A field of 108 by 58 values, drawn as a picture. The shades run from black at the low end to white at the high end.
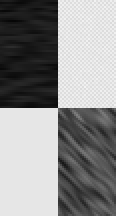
The table splits into 2 rows of 2 panels. Panel 1,1: very low, streaked across, faint in contrast. Panel 1,2: very high, checkered, faint in contrast. Panel 2,1: very high, flat. Panel 2,2: low, slanting down to the right.
